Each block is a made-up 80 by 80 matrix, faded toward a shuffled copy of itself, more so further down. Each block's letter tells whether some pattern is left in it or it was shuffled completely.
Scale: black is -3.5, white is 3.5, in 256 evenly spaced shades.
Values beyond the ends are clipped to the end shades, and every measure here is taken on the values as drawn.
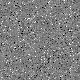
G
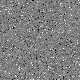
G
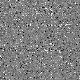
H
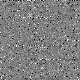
H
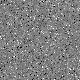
G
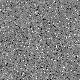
G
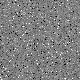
G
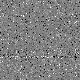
H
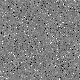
G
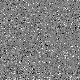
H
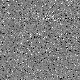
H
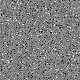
G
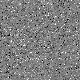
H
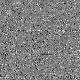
H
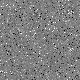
G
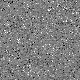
G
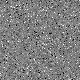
G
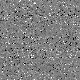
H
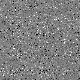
H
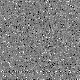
H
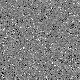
G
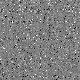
H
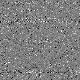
H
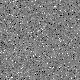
G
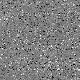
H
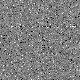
H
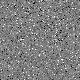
G
